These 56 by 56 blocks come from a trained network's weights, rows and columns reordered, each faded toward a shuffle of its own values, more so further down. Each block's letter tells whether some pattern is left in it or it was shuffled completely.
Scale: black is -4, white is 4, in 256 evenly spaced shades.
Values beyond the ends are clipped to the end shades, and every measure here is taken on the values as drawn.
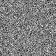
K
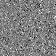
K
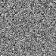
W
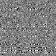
W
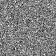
K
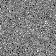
K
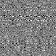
W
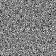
W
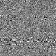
W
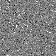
K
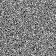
K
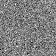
K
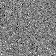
K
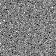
K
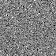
K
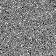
K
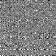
W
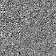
W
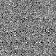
W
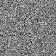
W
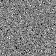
K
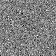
K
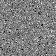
K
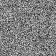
K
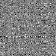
W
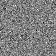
K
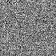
W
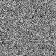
W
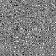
W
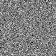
K
